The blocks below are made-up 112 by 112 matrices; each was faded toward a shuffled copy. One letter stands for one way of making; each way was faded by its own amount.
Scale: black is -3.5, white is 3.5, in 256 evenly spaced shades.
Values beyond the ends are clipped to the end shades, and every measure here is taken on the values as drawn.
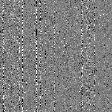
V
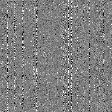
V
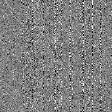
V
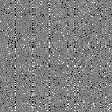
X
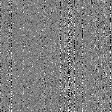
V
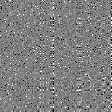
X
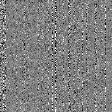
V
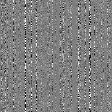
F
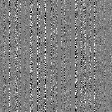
F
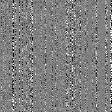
F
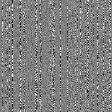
F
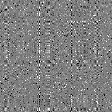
X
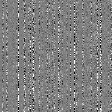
F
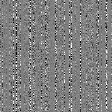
F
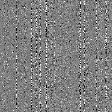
V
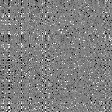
X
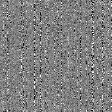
V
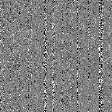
V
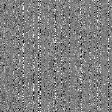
V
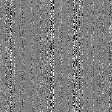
F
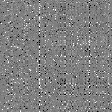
X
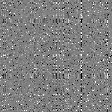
X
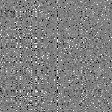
X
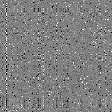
X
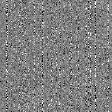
V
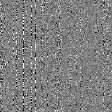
V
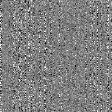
V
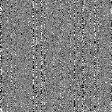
V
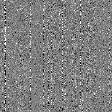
V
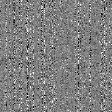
V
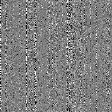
V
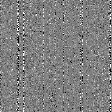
V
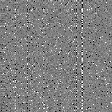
X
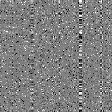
X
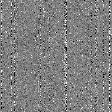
V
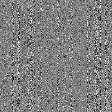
V
